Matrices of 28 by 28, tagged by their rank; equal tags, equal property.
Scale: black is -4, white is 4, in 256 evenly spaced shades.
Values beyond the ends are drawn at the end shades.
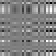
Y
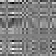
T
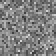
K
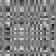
T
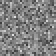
K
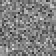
K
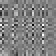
T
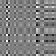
Y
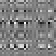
T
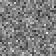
K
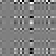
Y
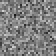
K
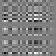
Y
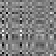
T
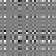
Y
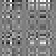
T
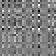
T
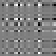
Y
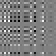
Y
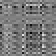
T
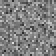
K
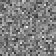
K
